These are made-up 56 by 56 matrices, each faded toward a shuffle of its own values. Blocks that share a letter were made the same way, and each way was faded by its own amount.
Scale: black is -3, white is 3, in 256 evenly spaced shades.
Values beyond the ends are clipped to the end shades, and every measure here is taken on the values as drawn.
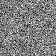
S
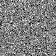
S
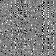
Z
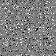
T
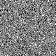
S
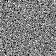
S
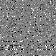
T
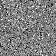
S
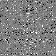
T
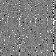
Z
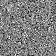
S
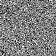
S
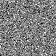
S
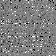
T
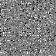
T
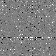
T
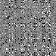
Z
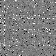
T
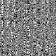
Z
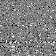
T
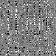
Z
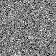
S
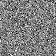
S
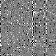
Z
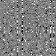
Z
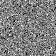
S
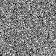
S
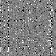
Z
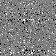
T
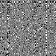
Z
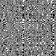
Z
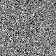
S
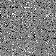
T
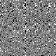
Z
